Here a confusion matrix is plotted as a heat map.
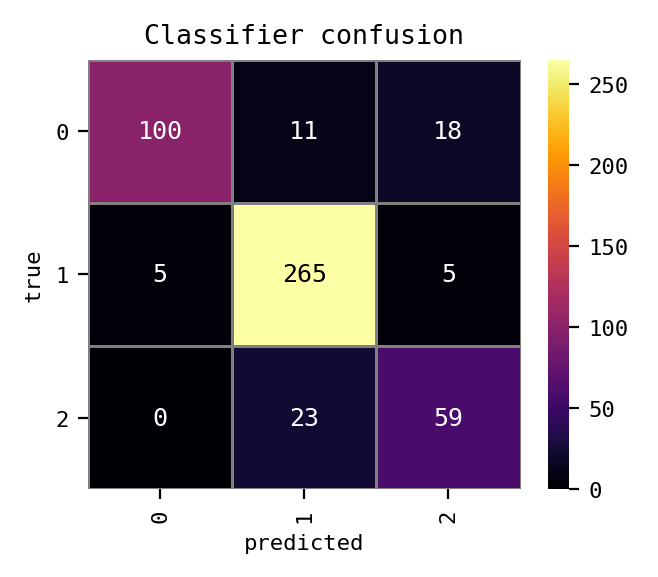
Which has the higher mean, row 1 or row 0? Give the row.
1
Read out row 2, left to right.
0 23 59
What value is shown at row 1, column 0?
5
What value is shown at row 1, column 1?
265
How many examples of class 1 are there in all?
275
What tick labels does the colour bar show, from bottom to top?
0, 50, 100, 150, 200, 250
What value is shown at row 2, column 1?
23
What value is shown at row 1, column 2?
5
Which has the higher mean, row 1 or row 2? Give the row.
1
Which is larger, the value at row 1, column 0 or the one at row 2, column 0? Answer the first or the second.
the first
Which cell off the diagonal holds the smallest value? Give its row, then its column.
2, 0
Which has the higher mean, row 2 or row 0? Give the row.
0
